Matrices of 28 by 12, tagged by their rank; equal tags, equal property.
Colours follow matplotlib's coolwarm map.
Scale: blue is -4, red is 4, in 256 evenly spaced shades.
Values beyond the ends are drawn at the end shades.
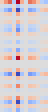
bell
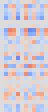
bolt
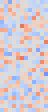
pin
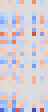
bolt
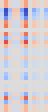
bell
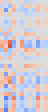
bolt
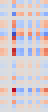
bell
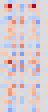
bolt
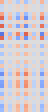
bell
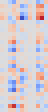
bolt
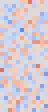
pin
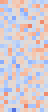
pin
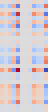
bell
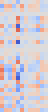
bolt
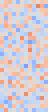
pin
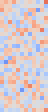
pin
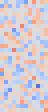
pin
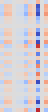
bell
